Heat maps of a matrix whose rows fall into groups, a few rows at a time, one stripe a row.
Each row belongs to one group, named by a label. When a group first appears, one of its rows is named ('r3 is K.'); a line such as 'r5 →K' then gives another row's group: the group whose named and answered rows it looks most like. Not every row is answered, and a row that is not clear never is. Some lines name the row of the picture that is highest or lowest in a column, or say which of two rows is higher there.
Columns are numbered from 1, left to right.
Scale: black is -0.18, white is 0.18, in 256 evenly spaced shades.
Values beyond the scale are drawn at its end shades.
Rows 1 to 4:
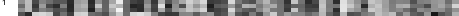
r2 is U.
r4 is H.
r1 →U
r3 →U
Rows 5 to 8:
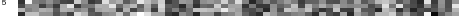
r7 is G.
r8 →H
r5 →H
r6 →G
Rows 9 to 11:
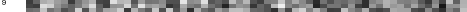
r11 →G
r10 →H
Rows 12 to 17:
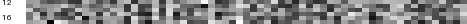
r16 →G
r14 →G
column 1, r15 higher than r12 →No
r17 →G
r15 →U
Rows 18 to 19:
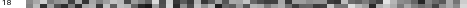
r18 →G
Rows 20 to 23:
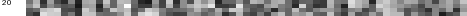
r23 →H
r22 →H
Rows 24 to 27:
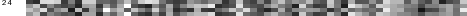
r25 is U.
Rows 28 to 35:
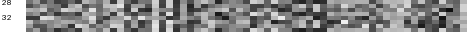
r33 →G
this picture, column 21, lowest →32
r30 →G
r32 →H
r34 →G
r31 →U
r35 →U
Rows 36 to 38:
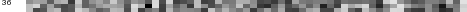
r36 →G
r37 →G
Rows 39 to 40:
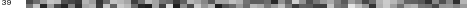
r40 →U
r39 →H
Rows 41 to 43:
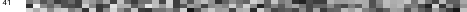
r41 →U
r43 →G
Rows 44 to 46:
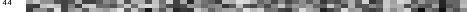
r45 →H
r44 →G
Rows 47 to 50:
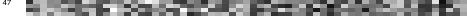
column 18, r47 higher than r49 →Yes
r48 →G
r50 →G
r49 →H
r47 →H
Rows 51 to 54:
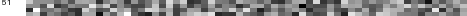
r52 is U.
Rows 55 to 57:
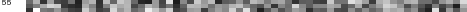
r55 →U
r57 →H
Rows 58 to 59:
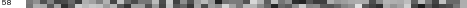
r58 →U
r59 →G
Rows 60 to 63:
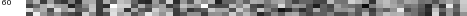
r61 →H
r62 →G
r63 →H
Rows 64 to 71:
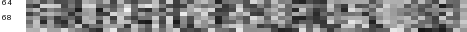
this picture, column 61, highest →67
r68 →U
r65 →H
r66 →U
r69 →U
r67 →H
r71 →G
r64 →U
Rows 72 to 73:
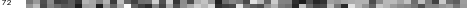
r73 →U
